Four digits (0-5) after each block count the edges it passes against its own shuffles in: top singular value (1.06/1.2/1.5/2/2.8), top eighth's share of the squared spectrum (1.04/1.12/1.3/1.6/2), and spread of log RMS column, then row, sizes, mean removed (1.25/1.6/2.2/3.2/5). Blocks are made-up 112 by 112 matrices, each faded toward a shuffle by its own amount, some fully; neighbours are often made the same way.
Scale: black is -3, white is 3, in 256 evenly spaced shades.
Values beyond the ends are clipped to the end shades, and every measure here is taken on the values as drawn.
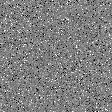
0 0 0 0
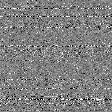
2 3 0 4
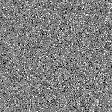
3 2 0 1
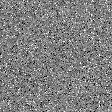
1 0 0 0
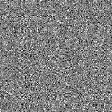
4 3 2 2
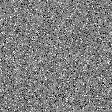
2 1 0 0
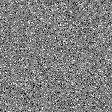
3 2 0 0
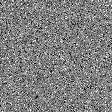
1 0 0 0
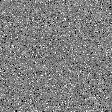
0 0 0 2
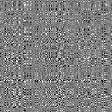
5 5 4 4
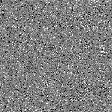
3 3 1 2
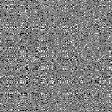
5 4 3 3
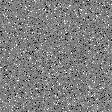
1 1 0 0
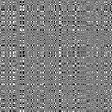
5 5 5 4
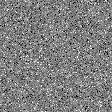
2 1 0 0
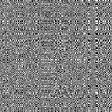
5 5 4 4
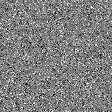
2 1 0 0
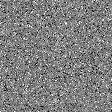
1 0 0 0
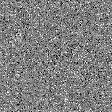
3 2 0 1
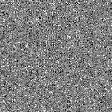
4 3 2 2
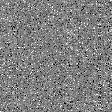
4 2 1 0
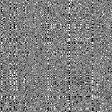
5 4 3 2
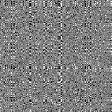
5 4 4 3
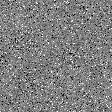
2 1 0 0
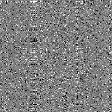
4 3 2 2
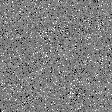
1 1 0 0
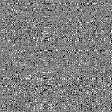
4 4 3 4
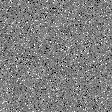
1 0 0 0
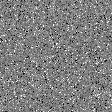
0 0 0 0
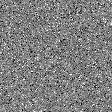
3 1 0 0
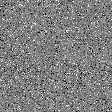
0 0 0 0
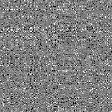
4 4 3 3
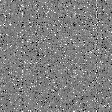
3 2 1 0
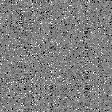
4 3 2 1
